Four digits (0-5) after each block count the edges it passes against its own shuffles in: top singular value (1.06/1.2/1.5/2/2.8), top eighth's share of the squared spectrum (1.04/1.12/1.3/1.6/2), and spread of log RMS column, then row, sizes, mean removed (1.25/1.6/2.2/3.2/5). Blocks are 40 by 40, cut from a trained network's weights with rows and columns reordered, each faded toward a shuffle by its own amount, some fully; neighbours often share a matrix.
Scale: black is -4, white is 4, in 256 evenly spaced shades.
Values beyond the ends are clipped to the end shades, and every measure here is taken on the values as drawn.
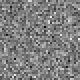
0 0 0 0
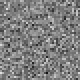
3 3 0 0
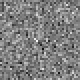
0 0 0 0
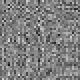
3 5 2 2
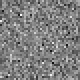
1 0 0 0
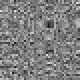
3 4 3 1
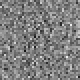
2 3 1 0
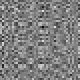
4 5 3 2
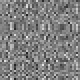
3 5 3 1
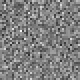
3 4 1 0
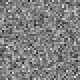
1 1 0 0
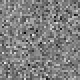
0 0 0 0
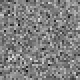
1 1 0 0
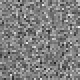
0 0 0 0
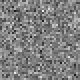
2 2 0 0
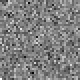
0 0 0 0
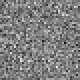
0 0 0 0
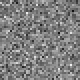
1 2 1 0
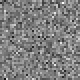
0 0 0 0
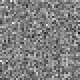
0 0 0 0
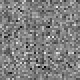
1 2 0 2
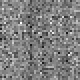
2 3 1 2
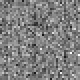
1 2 0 1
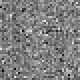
2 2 0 1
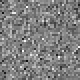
0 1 0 0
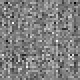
2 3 1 2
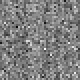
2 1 0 1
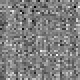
2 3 0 3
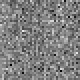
1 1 0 1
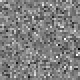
1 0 0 0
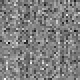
2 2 0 2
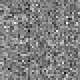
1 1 0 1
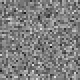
1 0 0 0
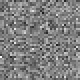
3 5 2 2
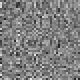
4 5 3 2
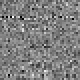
2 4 1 2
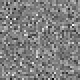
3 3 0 1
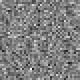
2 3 0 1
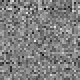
2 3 1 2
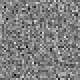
2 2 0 1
